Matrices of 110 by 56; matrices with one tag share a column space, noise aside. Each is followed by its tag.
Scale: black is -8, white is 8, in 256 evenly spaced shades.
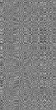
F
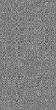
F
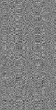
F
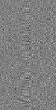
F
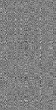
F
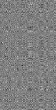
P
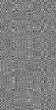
P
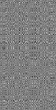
F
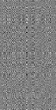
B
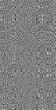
B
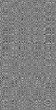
F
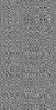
B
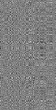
F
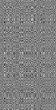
B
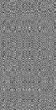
P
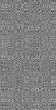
P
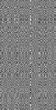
B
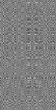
F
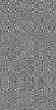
P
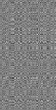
F
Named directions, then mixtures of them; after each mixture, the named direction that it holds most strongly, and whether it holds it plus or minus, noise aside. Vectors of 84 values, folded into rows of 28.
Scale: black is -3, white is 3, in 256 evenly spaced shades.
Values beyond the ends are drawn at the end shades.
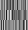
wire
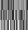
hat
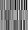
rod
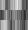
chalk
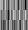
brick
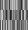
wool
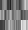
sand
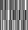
brick, minus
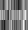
chalk, minus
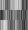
chalk, plus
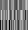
hat, minus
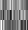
sand, minus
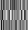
wool, minus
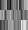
sand, plus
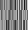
rod, plus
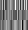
rod, minus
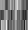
chalk, plus
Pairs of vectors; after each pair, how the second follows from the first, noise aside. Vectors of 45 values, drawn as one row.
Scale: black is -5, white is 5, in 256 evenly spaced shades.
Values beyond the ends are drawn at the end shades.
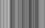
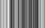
scaled up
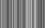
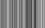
negated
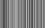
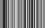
scaled up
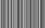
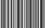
scaled up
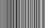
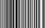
scaled up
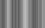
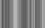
wrapped around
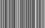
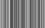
reversed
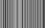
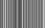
negated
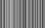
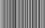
wrapped around
